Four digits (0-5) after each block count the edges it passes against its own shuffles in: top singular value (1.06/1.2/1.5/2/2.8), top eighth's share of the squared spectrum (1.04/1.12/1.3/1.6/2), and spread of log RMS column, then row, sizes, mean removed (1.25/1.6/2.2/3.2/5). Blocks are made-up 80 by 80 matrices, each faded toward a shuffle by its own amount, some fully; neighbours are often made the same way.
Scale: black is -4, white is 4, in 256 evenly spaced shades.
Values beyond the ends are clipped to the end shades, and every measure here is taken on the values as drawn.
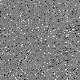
3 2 1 1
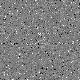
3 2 0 1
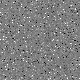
1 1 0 0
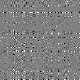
4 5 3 3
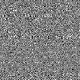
3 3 1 3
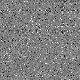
3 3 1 2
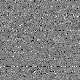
3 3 0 2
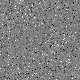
0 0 0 0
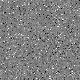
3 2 0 0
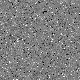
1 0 0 0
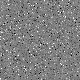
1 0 0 0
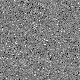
1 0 0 0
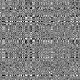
5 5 3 3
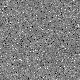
0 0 0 0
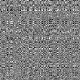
5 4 3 3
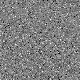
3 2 0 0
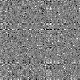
4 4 2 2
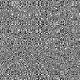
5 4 2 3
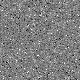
2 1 0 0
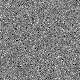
0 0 0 0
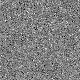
0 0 0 0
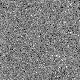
0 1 0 0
